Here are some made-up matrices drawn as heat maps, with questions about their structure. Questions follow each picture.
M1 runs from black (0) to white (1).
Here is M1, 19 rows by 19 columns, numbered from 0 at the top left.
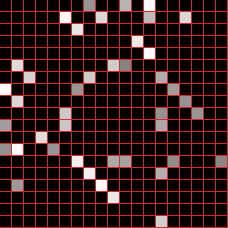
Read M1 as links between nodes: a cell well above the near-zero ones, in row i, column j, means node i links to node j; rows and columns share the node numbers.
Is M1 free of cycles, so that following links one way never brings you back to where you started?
no
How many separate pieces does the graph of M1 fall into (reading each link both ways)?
3
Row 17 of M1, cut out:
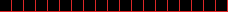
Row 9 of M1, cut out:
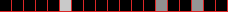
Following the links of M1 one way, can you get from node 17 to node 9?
no
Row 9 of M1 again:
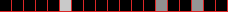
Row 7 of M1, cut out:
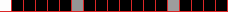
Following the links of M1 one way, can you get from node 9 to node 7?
yes
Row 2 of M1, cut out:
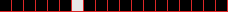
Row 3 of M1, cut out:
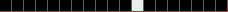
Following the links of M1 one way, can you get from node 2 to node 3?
no
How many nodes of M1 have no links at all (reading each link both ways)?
1
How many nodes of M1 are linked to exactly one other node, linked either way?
6
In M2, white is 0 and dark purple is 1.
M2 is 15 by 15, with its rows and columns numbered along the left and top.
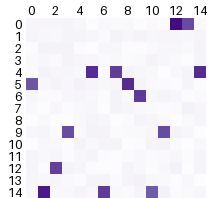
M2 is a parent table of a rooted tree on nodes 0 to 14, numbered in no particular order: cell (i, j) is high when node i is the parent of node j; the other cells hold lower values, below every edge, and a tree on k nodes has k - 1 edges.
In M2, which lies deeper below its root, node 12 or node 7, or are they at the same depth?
node 12
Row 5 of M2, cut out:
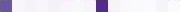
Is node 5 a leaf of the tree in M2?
no
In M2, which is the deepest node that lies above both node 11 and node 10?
14
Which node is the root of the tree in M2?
4
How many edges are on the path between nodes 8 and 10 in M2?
4
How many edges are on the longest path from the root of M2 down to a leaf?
4
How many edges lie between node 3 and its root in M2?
4
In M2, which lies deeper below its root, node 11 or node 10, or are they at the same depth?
node 11
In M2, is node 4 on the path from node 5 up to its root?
yes
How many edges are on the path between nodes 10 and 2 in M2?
6
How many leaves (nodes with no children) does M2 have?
8
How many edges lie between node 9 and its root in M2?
3
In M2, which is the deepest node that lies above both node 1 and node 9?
14
